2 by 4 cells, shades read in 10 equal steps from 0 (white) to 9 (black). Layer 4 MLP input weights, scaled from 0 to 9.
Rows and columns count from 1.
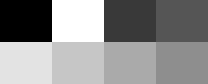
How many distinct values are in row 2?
4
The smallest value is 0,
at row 1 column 2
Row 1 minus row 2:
8 -2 4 2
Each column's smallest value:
1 0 3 4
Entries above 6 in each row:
2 0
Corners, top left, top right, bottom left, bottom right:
9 6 1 4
